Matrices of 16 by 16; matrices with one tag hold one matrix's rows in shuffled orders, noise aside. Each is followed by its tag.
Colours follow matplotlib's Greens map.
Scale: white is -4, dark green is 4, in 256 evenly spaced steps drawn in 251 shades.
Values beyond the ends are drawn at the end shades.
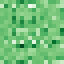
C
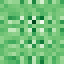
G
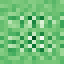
G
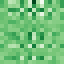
G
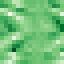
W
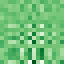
G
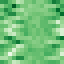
W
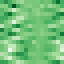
W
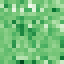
C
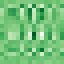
G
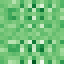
G
